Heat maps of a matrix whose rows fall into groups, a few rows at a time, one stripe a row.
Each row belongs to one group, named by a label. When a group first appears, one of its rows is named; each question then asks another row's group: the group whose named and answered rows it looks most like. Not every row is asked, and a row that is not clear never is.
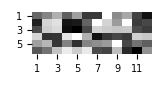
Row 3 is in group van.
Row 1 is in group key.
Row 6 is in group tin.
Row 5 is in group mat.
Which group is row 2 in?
van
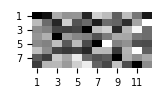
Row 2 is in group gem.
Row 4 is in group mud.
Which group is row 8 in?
tin
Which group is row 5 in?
key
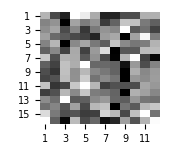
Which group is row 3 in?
mat
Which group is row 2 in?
mud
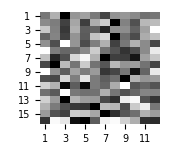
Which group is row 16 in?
van
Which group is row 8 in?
key
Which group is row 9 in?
gem
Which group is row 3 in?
gem
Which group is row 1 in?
mud
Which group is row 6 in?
gem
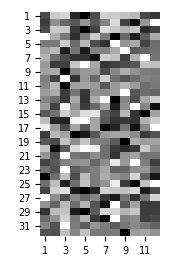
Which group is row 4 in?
gem
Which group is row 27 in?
gem
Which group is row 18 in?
van
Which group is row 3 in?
van
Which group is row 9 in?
mud
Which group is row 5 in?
key
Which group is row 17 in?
gem
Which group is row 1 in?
van
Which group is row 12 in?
mat
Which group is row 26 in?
van
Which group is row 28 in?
key
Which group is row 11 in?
mud
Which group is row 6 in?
mat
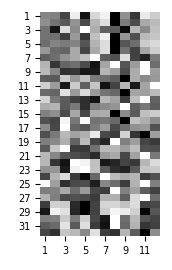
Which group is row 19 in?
key
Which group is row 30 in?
key
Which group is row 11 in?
gem
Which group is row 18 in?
tin
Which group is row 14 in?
mat
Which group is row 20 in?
van
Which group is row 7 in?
tin
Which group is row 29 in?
van
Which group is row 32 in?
tin
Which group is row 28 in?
van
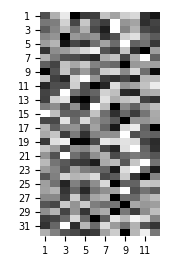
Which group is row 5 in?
mat
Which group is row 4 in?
mud
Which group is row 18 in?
mat
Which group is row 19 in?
van
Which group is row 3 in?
key
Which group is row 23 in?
mud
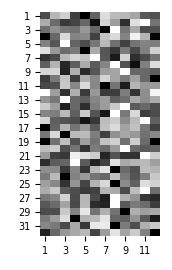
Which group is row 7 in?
tin
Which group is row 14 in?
mat
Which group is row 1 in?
van
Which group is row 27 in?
key
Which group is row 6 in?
gem
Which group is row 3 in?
key
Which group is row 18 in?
mud
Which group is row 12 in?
gem
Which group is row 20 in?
mat
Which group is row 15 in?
key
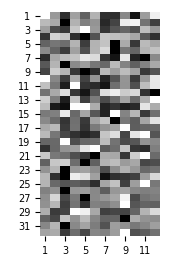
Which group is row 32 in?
mat
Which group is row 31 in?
mud
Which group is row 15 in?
key
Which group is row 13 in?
gem
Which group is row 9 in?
van
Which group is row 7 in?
tin
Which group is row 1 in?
gem
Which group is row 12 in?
van
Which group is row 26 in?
mud
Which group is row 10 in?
gem
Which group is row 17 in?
mat
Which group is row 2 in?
mud
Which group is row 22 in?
van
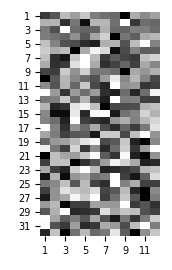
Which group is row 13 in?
key
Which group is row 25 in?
key
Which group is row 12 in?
gem
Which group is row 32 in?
mud
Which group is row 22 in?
van
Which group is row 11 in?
key
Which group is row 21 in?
tin
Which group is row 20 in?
gem
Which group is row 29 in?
van
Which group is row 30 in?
gem
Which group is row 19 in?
tin
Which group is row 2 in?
mat
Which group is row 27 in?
tin
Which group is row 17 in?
gem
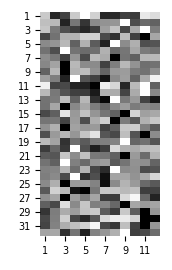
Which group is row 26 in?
van
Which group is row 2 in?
mat
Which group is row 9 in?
mud
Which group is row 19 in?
mat
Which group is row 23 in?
key
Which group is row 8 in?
mud
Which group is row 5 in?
key
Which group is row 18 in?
tin
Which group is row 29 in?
tin
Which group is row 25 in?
mud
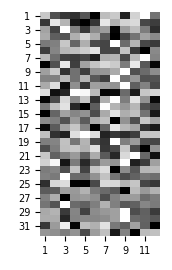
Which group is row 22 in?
mat
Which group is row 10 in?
key
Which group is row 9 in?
mat
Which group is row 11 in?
mat
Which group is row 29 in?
mat
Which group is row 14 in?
van
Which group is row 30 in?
mat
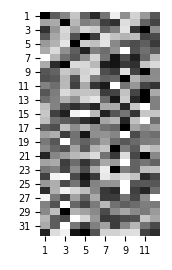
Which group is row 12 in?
tin
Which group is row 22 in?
mat
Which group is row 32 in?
van
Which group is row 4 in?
van
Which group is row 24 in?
van
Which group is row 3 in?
tin
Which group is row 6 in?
mat
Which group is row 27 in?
gem
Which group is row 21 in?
tin
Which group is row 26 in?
tin
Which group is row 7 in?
gem
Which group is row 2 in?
mud
